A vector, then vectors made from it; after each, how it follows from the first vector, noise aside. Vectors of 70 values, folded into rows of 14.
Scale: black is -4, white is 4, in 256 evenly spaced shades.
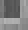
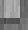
negated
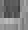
copied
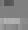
partly zeroed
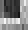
scaled up
